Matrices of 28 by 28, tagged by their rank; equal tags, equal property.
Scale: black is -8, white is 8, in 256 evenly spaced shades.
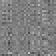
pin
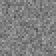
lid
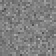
lid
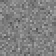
lid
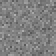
lid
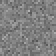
lid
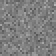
lid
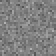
lid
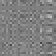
pin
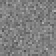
lid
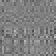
pin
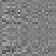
pin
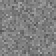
lid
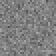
lid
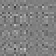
pin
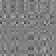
pin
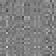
pin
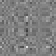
pin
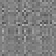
pin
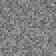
lid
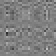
pin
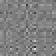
pin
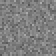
lid
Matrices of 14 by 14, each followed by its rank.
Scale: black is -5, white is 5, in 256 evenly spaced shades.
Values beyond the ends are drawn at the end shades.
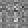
three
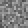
full rank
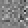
three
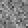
full rank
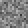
full rank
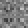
three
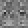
three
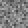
full rank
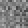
three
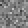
full rank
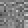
three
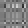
one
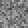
full rank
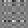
one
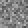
full rank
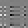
one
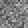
full rank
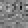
three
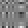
one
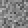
full rank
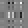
one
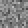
full rank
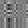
one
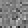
three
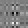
one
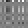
one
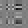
one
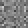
three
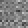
three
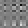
one
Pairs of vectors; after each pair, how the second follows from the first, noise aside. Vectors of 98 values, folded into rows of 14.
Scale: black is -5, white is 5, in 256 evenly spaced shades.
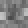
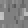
partly zeroed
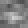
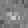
partly zeroed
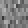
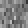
wrapped around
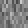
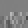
partly zeroed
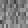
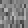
wrapped around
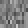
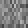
wrapped around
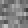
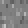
partly zeroed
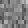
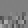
partly zeroed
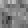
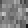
wrapped around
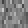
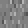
partly zeroed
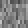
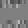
partly zeroed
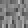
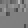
partly zeroed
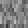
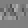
partly zeroed
